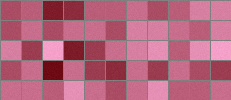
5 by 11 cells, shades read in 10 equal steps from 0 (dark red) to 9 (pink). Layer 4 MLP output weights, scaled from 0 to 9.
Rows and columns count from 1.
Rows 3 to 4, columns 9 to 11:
5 8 9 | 6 4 3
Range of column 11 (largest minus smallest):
6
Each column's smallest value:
4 3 0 1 3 2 6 3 5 4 3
